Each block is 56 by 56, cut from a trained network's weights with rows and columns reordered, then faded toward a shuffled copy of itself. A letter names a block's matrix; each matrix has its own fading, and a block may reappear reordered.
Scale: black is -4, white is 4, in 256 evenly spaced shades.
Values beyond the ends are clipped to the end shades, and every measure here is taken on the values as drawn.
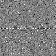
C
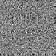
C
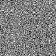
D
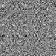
C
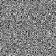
D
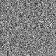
D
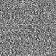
D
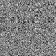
C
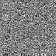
D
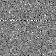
C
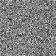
D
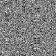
D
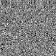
C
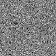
C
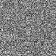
D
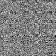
C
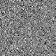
C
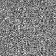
D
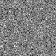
C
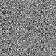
C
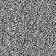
D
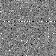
C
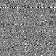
C
